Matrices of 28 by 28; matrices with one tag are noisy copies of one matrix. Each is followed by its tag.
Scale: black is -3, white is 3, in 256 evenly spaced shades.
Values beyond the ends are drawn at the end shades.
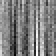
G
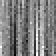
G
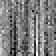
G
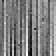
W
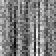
G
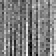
W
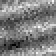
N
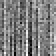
W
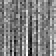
W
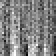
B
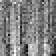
B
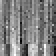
B
